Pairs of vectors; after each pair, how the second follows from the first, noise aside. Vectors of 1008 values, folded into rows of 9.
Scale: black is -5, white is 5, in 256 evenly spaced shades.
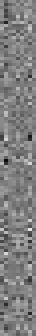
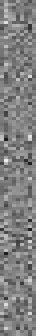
negated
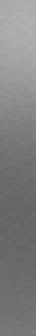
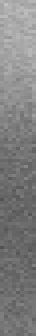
copied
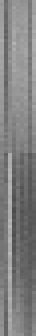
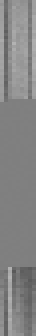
partly zeroed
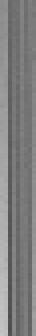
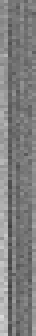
copied
